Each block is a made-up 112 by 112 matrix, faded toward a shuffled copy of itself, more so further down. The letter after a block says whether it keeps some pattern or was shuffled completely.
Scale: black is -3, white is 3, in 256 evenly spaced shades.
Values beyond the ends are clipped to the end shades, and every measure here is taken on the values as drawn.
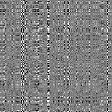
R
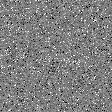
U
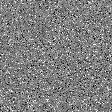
U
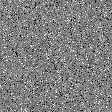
U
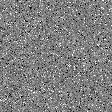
U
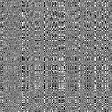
R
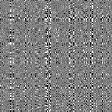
R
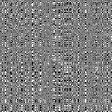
R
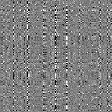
R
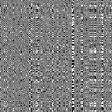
R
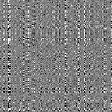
R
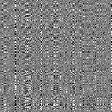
R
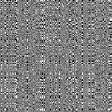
R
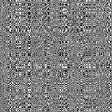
R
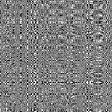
R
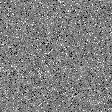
U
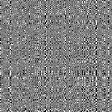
R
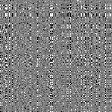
R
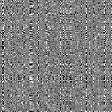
R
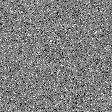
U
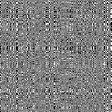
R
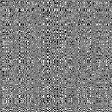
R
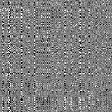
R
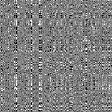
R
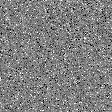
U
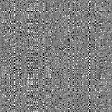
R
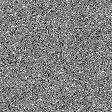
U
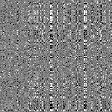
R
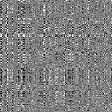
R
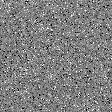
U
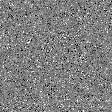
U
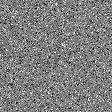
U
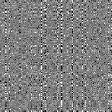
R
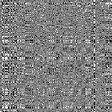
R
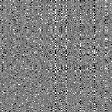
R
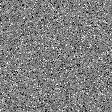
U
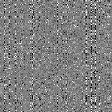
R
